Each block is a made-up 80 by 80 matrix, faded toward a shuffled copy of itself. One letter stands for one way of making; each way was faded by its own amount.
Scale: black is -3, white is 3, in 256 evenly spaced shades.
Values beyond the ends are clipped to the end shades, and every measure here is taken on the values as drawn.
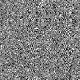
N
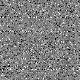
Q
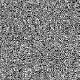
N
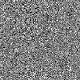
N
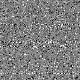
Q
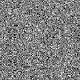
N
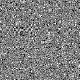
N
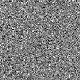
N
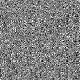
N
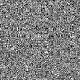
N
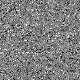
Q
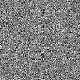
N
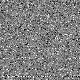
Q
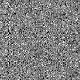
N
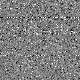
Q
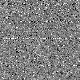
Q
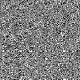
N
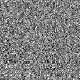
N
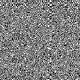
N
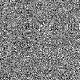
N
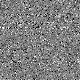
Q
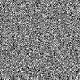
N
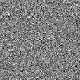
N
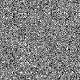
N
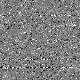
Q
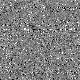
Q
